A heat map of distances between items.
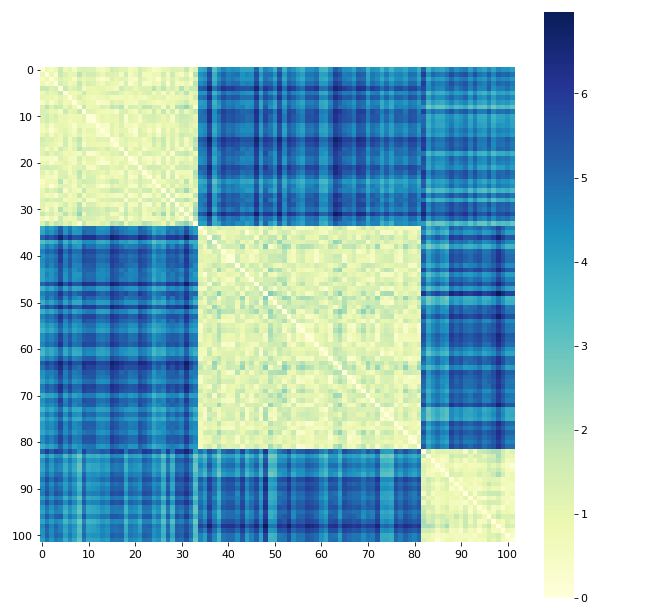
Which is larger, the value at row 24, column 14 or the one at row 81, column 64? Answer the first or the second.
the second
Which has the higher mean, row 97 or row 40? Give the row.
97
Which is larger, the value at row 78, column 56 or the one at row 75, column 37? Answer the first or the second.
the second
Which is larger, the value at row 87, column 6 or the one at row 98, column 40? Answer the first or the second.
the second
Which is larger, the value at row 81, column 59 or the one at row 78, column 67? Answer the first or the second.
the first
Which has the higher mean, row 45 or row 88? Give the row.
88
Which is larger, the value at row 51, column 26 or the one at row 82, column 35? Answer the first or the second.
the first
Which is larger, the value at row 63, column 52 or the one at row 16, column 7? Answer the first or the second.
the first
